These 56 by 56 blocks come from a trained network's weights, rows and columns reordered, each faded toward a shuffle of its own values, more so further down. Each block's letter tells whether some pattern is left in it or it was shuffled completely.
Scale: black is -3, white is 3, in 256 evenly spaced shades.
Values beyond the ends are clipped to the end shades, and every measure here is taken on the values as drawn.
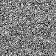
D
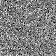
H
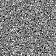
H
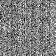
D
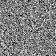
H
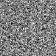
D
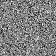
H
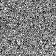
D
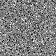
H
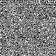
D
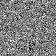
H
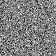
H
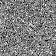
H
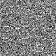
D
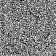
H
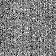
D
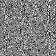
D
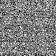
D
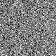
D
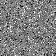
H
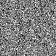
H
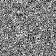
D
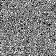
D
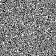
H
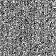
D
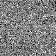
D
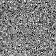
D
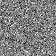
H
